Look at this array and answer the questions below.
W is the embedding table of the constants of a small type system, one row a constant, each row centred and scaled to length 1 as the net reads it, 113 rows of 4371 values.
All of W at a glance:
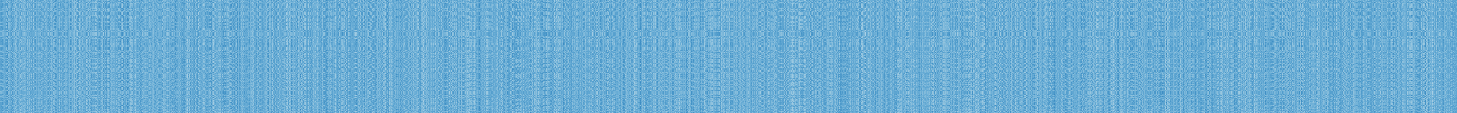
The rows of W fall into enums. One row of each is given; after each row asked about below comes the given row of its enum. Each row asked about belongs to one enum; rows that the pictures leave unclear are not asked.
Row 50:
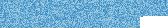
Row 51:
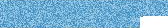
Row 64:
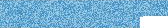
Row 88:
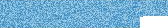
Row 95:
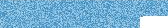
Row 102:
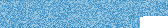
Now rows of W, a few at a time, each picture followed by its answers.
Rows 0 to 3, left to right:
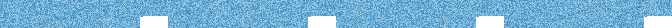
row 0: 50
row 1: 64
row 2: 95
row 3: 88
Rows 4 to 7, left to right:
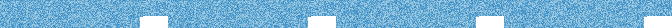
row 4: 102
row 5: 102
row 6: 64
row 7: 64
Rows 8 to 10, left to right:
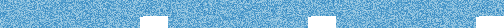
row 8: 95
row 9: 50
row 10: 95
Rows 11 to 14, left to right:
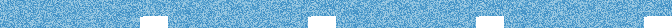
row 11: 51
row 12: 64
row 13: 64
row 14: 64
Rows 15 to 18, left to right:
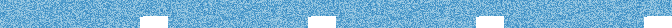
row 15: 95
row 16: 50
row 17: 50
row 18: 88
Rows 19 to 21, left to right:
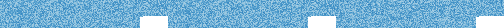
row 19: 64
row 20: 64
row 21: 50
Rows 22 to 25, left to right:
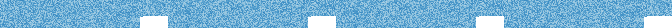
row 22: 51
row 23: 64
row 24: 64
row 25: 51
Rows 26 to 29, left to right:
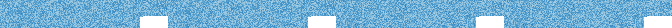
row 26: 64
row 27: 64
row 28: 102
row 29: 102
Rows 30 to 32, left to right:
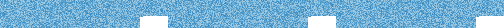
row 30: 95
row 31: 51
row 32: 95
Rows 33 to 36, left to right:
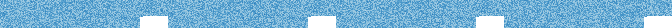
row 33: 95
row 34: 95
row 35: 95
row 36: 51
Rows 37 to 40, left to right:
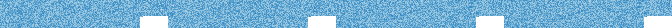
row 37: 64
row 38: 95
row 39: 88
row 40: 88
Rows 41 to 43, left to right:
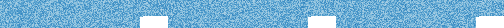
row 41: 64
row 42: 88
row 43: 102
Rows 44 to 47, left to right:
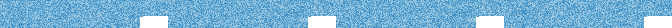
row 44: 102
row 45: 51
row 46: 51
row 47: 64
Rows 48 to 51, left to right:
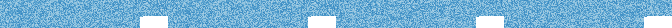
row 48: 64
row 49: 64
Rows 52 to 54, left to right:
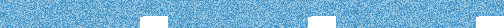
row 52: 95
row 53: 102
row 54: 64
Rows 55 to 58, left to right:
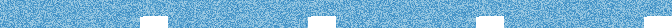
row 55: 51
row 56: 102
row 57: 51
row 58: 95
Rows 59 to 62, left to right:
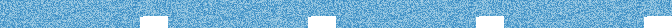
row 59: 88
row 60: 50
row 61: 88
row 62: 88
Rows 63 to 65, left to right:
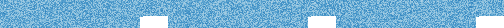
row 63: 95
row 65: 88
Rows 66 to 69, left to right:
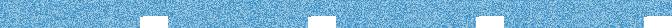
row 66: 50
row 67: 95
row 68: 102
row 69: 102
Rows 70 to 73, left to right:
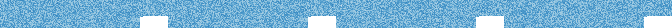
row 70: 51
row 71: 51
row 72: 95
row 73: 64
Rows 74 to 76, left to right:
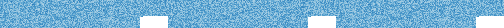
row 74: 50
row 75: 88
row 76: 50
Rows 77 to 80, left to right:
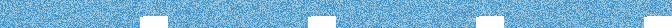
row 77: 88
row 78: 64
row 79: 51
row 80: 95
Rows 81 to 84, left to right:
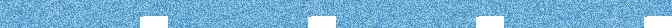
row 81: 64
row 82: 88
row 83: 51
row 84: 50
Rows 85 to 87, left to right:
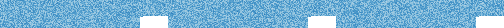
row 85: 51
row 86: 95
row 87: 64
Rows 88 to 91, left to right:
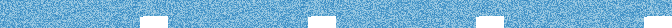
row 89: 88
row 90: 95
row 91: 51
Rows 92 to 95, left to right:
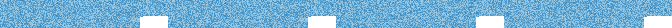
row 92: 51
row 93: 51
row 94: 88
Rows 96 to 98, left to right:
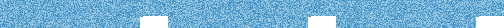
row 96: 51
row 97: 95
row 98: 102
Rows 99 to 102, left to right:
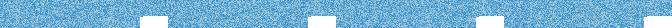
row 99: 50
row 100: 88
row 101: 51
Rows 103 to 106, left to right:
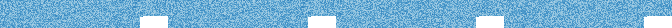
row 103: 88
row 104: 88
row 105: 95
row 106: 64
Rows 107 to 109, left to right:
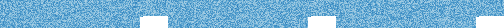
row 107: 88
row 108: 102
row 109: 50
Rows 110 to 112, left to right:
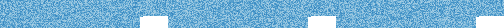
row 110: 88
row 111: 95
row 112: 50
